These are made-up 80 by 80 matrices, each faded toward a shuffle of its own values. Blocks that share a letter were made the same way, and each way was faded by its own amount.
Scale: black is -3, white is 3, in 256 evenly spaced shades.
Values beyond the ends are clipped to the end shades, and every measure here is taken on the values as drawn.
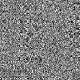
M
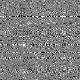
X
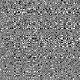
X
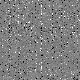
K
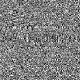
M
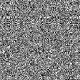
M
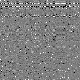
X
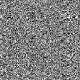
M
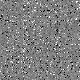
K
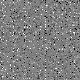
K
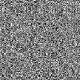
M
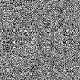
M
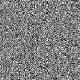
M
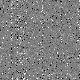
K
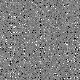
K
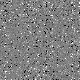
K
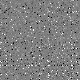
K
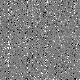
K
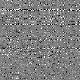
X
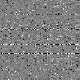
X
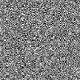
M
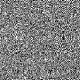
M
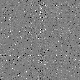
K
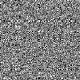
M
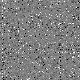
K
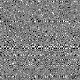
X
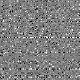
X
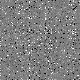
K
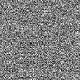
M
